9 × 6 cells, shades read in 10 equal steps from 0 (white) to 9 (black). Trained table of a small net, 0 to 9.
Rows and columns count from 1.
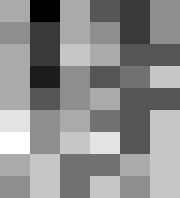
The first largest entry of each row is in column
2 2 2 2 2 5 5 3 3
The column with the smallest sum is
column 1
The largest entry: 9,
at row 1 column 2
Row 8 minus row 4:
0 -6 1 -1 -2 0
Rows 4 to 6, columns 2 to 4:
8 4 6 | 6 4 3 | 4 3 5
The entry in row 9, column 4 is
2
